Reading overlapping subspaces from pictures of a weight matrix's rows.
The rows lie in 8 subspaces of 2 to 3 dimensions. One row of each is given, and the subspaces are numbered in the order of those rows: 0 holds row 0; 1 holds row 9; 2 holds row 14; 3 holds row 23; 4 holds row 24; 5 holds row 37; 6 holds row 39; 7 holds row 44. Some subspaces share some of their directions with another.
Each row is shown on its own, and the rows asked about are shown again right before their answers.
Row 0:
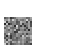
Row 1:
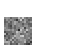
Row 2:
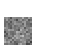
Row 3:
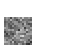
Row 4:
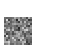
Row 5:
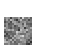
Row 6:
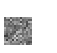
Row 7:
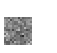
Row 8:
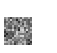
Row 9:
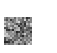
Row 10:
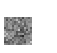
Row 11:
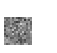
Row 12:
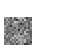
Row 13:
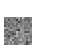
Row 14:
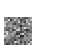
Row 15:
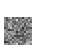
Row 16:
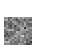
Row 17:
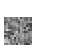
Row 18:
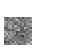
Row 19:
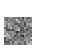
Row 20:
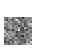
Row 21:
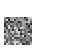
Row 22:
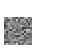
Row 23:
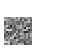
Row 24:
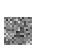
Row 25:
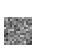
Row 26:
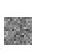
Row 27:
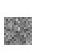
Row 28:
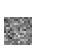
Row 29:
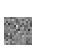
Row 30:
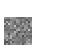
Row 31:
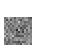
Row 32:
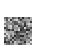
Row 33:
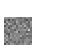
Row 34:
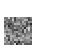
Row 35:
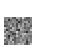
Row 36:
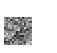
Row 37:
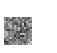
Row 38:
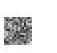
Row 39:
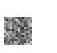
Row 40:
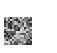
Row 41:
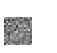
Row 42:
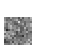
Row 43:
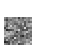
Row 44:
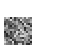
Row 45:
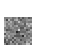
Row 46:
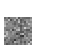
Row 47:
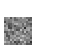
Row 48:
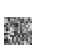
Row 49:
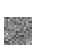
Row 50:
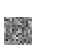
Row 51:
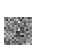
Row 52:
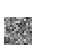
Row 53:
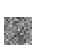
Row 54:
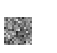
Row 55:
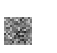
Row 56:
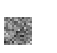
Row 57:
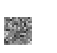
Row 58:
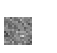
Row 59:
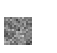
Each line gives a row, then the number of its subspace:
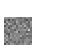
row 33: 0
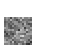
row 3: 7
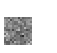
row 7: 2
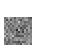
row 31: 4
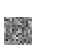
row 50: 6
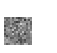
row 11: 1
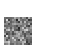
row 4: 7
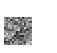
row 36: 6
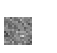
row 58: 7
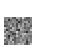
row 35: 5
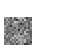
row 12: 1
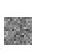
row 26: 2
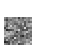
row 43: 3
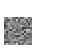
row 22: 2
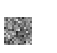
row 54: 5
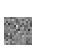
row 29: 0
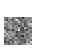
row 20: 6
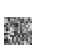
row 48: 3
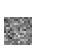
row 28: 3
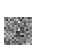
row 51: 4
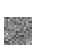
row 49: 6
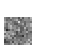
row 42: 3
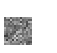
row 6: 6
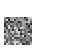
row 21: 4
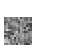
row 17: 3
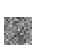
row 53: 1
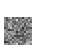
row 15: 2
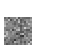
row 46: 2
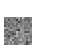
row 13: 5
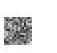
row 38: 5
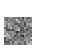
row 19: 1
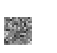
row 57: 5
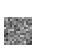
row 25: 3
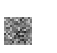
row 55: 3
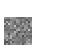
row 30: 0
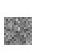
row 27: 7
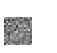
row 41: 0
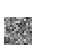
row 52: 1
